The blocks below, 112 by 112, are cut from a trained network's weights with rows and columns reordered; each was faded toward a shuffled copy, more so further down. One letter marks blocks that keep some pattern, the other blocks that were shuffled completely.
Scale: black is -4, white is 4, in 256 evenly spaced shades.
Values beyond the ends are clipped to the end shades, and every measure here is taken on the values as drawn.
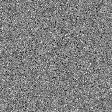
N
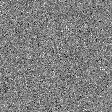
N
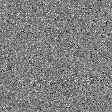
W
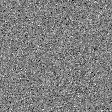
N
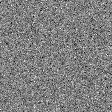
N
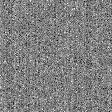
W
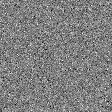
N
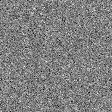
N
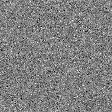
W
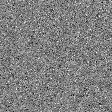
N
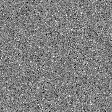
N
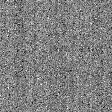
W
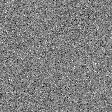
N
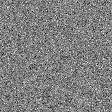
N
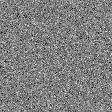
N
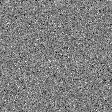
N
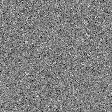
N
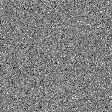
W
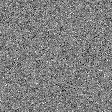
N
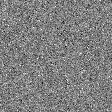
N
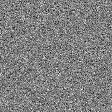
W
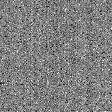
W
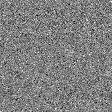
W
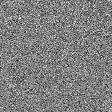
W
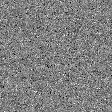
N
